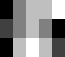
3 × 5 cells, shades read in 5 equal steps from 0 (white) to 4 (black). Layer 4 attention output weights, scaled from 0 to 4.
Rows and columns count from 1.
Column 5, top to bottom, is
0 4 3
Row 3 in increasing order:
0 1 1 3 4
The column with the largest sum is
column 1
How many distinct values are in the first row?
4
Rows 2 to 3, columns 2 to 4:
2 1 2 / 1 0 1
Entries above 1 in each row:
2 4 2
